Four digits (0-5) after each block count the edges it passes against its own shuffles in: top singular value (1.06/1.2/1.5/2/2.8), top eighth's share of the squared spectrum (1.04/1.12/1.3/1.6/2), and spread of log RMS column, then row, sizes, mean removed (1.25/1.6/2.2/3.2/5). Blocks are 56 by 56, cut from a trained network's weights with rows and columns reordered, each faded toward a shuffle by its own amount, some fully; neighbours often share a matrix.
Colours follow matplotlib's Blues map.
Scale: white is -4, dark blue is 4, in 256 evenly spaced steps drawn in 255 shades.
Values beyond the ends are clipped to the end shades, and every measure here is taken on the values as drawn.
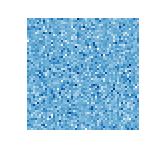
1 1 0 0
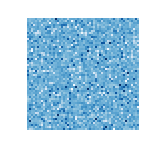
1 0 0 0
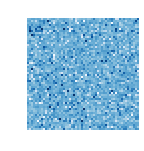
2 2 0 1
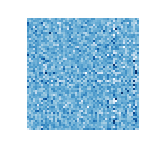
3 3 2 1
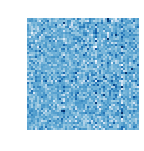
2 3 2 1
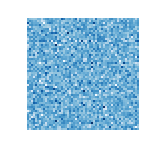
2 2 0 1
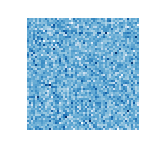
2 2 0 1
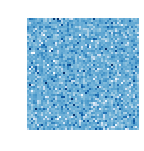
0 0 0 0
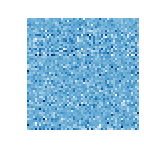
3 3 1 2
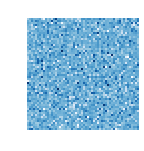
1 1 0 0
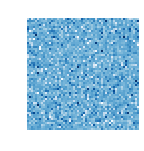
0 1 0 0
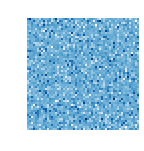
0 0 0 0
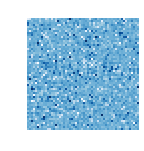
2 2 0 0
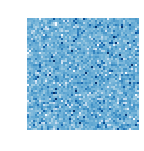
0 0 0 0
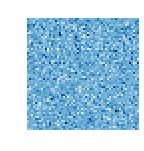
1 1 0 1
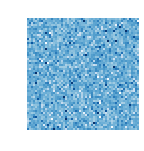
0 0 0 0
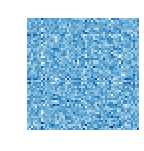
3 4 2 2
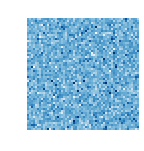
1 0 0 0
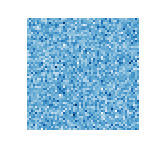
2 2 1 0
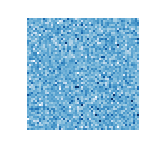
1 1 1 0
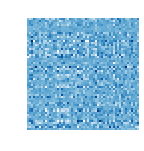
4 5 2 4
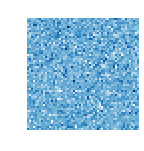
2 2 0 1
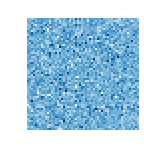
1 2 1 0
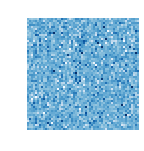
1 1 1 0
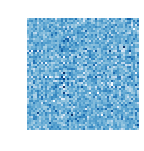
3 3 1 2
